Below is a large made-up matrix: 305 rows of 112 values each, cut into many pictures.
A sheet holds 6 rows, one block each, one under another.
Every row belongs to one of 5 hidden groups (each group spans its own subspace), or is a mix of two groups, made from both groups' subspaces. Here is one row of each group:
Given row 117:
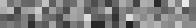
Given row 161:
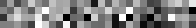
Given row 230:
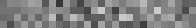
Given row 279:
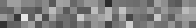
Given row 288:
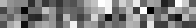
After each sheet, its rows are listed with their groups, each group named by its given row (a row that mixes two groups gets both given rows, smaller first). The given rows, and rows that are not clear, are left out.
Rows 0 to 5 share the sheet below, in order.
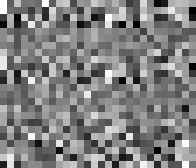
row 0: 117
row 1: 279
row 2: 117
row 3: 230
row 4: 117
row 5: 230
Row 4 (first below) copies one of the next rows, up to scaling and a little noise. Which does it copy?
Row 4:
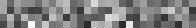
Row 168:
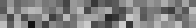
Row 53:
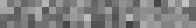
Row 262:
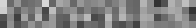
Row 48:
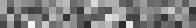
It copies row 48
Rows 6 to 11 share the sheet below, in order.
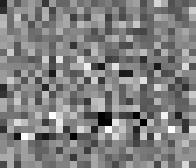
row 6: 117
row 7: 230
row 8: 230
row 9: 117
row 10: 288
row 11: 230
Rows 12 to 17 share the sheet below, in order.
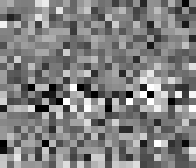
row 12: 230
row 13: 161
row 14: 161
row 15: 161
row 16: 230
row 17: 117
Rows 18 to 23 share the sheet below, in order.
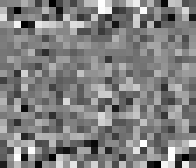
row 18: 288
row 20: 279
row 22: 288
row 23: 279
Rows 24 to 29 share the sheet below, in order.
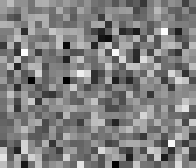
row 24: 230
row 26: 117 and 161
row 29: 288
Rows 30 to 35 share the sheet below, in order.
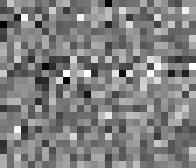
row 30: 279
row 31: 117
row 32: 161
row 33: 230
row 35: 117
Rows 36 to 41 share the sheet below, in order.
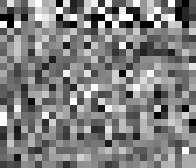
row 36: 230
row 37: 161
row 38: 161
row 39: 230
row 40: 117
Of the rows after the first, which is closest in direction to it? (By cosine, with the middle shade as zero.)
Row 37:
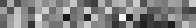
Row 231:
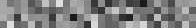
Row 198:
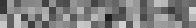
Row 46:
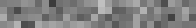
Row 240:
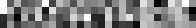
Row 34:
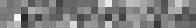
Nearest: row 46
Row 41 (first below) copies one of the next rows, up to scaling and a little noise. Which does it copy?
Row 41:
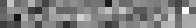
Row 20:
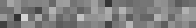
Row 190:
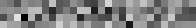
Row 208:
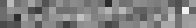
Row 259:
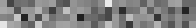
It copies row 208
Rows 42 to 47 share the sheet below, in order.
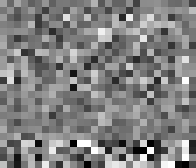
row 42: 161
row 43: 288
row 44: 230
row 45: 161
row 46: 288
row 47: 161
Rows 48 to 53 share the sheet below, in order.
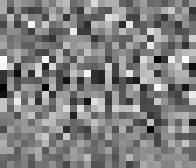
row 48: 117
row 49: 161
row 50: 117
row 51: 117
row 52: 161
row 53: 117
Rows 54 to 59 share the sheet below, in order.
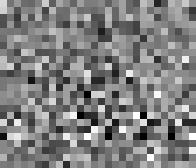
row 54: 117
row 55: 288
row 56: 117
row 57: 230
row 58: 161
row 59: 161
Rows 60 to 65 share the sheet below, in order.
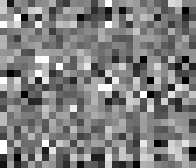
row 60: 279
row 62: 230
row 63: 288
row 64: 117
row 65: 117
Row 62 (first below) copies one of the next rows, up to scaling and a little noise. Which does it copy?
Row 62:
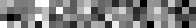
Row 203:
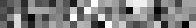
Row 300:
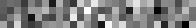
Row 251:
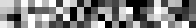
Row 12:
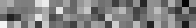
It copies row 12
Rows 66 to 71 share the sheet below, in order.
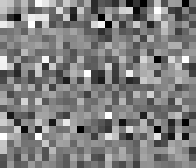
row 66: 230
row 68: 117
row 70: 279
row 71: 117
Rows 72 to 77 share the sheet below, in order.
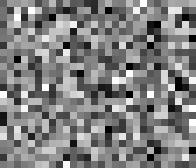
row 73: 161
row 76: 117
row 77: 161
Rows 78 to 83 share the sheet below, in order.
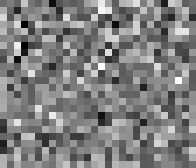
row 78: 288
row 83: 117
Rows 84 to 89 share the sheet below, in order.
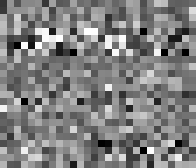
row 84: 117
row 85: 230 and 279
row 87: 279
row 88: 230
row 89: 288
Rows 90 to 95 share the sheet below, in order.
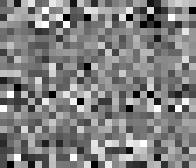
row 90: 161
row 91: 230
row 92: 230 and 279
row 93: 279
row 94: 279
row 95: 230
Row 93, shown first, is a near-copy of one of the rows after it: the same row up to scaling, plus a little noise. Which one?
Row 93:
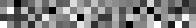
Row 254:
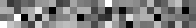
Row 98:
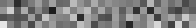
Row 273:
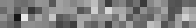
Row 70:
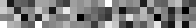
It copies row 98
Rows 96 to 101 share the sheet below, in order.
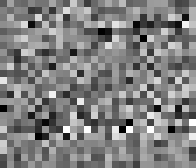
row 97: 288
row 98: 279
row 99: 279
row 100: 161
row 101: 117
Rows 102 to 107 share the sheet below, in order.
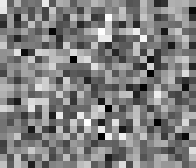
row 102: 117
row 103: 288
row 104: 161
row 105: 230
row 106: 230
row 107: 117
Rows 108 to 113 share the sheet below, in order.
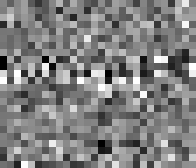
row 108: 230
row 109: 230
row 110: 117
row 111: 288
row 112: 288
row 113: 288
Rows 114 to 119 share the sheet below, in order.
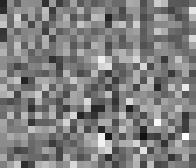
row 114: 117
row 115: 117
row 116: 288
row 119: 288
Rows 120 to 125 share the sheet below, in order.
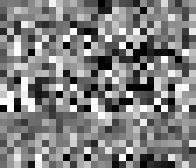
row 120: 288
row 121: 161
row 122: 288
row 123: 230
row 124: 288
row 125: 161
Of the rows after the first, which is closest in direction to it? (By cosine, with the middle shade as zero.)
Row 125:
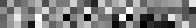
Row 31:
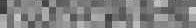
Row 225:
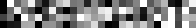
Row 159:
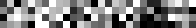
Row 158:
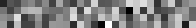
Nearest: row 159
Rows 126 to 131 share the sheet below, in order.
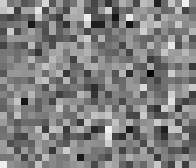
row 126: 117
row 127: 279
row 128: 161
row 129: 279
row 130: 117 and 161
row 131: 279
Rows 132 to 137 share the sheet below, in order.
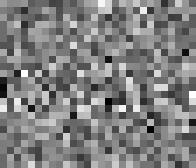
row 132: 288
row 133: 230
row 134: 279
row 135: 117
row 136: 161
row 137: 117 and 161
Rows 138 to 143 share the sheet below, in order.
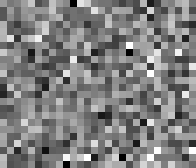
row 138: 161
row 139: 117 and 279
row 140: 161
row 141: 117 and 279
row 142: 288
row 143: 161
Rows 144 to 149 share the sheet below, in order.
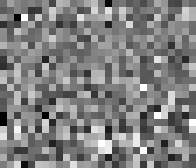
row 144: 279
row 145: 279
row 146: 117
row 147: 279
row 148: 117
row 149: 288
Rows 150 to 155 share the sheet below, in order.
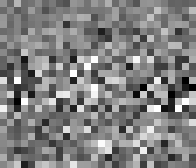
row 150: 161
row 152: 230
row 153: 279
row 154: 161
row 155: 288
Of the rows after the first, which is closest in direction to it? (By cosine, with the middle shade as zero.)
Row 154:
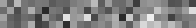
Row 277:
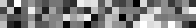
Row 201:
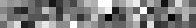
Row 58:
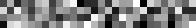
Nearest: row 277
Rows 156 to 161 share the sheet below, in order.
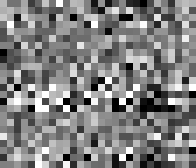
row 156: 230
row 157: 279
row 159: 161
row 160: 279
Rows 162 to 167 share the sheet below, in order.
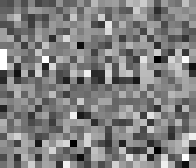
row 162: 230
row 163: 279
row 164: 117
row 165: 279
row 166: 161
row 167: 161
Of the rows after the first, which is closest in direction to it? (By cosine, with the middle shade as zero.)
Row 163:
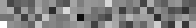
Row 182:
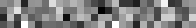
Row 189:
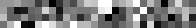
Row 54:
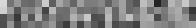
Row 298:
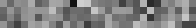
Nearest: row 189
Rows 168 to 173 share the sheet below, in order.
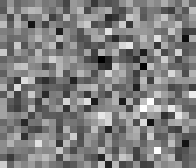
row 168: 117
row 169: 230 and 279
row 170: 288
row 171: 161
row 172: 288
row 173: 230
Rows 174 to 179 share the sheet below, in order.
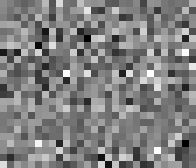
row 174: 230
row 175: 230
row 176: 161
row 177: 117
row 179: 230
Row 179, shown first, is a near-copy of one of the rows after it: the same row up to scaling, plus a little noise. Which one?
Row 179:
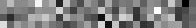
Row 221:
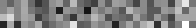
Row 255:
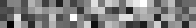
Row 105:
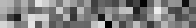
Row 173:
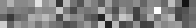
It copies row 173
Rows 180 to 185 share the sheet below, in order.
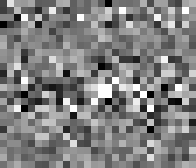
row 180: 279
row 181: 288
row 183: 288
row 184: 161
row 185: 161
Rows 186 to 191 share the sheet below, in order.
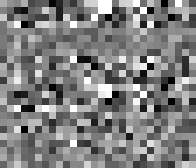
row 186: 288
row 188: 161
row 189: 288
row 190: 279
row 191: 161
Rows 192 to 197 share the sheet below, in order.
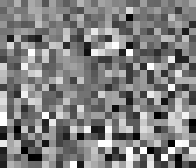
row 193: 117
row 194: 288
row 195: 288
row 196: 117
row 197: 288
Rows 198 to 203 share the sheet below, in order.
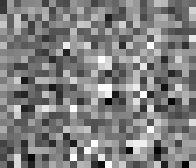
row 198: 117
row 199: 161
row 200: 288
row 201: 288
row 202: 161
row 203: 230
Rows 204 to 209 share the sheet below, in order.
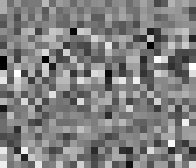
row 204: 117
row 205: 161
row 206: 117
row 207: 279
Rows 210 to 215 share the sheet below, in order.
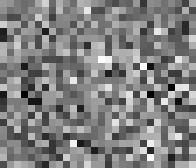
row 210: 230
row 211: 117
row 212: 288
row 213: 288
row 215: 161
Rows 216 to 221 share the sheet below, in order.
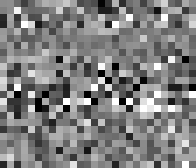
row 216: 161 and 288
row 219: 161
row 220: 279
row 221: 230
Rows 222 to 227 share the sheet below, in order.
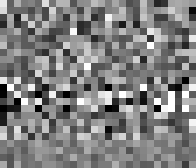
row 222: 117
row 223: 161
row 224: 230
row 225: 279
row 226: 117
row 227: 230
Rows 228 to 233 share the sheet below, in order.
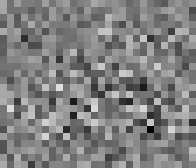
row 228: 117
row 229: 288
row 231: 230
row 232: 161
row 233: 117
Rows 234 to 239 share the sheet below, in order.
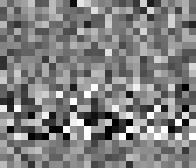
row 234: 161
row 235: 161 and 230
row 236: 117
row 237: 230
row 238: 117 and 161
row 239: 117 and 279
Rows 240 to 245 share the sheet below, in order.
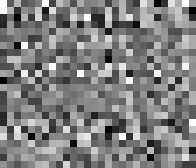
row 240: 117
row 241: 279
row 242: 279
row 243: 288
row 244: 117
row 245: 161
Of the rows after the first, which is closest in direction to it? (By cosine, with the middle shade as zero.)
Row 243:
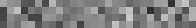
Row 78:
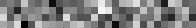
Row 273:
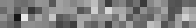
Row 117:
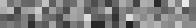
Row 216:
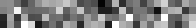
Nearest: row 216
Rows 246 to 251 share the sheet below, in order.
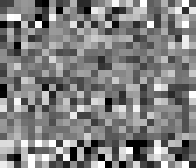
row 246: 230
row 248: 288
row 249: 117
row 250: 161
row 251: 230
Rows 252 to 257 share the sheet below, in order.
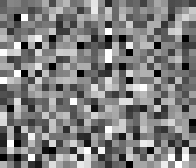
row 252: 279
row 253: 279
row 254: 279
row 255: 230
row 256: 117
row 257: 279
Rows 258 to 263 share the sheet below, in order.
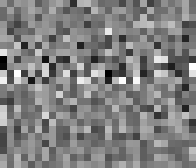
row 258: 161
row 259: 279
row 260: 117
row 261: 230
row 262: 117
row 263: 117
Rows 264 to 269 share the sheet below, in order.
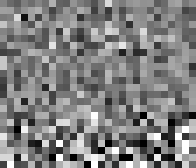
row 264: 279
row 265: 117 and 230
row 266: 117
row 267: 117 and 279
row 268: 279
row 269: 230
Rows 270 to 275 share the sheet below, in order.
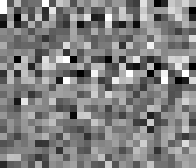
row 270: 117
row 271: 161
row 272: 161
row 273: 279
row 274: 161
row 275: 230
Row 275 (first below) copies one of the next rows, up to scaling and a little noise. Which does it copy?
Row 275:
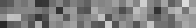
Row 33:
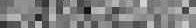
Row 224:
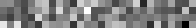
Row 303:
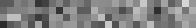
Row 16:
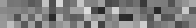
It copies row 303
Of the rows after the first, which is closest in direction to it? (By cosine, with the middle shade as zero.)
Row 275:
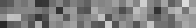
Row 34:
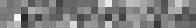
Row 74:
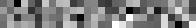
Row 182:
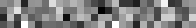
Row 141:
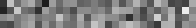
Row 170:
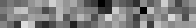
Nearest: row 34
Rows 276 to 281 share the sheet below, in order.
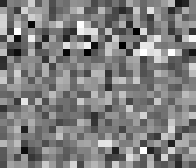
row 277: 161
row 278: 117
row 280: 279
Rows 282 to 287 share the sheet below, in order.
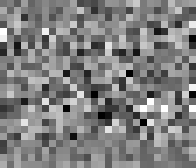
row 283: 117
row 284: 117 and 161
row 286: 288
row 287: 117
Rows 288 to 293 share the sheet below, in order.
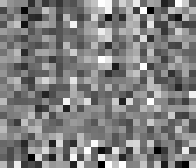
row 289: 288
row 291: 161
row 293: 230
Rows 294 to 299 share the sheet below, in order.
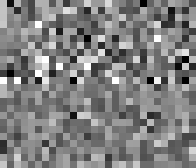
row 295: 230
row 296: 230
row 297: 117
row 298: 161
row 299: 117
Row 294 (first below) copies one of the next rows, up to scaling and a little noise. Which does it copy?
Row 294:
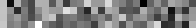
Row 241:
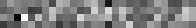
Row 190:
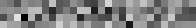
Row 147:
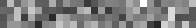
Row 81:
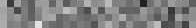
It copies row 81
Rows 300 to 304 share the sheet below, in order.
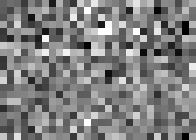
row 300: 230
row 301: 117 and 288
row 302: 117
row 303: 230
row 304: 230
